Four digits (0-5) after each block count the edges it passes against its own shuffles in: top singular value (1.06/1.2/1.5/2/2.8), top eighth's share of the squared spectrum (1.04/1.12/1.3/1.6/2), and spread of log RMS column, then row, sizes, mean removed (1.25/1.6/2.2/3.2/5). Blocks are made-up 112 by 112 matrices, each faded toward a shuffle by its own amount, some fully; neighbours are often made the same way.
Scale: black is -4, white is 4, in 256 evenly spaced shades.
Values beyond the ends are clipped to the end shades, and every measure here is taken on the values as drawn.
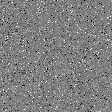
0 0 0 0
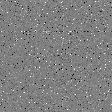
2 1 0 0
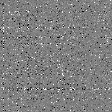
2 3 2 2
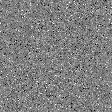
2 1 0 0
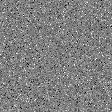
2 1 0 0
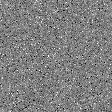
1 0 0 0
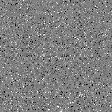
4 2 1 1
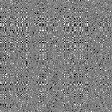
5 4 3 3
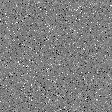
0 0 0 0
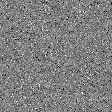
2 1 0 0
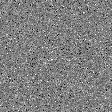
3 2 0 1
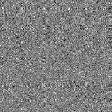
4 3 2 2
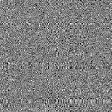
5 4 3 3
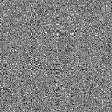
4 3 2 2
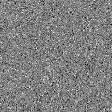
3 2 0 0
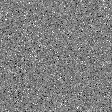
0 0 0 0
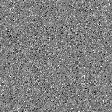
3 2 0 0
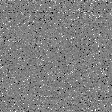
3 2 1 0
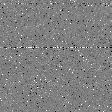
4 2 0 1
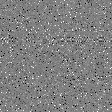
3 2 0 1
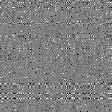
5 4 2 3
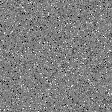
0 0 0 0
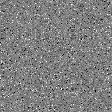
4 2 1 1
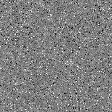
3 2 0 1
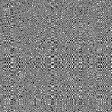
5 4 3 3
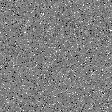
3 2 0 0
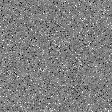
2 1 0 0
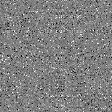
4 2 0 1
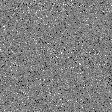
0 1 0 1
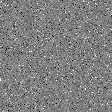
0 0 0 0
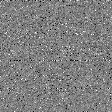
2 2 0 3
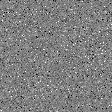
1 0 0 1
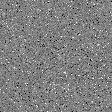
0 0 0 0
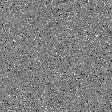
0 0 0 0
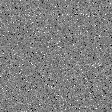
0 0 0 1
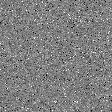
1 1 0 1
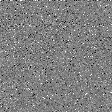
1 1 0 2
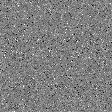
1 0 0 1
